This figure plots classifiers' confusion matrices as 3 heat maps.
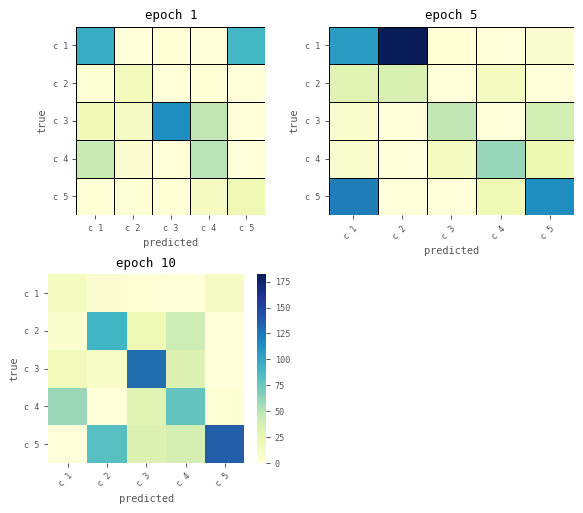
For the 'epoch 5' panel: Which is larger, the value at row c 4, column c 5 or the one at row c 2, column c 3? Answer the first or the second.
the first
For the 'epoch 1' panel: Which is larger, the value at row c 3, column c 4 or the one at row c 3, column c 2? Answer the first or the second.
the first
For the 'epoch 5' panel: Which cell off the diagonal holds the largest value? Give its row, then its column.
c 1, c 2
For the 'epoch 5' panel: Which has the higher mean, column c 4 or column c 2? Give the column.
c 2
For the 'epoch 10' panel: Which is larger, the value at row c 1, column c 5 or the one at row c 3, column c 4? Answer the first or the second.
the second
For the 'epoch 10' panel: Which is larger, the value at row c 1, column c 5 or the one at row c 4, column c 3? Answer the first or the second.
the second
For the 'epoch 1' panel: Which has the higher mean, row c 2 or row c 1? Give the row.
c 1
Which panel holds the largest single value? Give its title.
epoch 5
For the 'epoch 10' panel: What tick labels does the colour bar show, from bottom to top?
0, 25, 50, 75, 100, 125, 150, 175
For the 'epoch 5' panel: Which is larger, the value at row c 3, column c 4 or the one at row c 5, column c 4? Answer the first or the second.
the second
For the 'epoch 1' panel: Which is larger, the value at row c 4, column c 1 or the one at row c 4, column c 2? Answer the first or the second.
the first
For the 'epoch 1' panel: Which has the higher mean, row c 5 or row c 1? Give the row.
c 1
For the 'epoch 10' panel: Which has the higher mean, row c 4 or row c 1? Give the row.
c 4
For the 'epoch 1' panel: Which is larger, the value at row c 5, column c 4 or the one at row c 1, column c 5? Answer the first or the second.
the second
